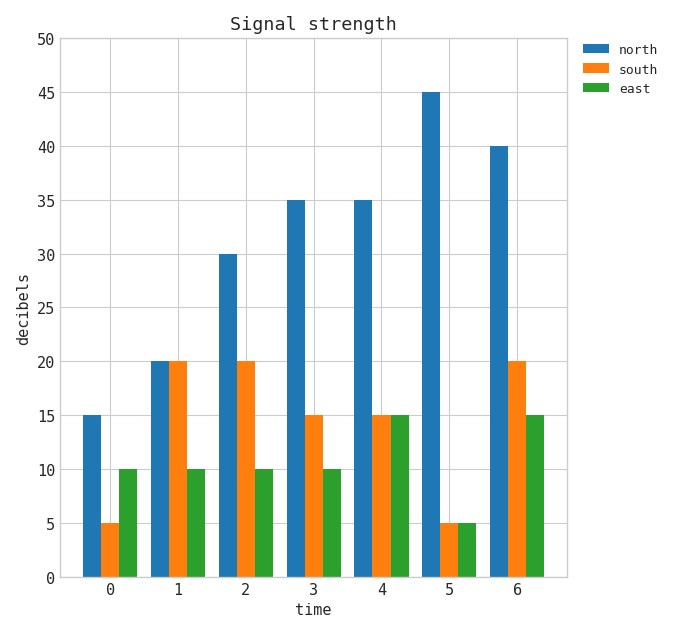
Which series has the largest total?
north
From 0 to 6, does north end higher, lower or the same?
higher
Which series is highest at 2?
north
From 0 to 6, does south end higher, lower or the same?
higher
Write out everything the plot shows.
Title: Signal strength
x-axis: time, ticks 0 1 2 3 4 5 6
y-axis: decibels, ticks 0 5 10 15 20 25 30 35 40 45 50
Legend: north, south, east
Values:
north: 15 20 30 35 35 45 40
south: 5 20 20 15 15 5 20
east: 10 10 10 10 15 5 15
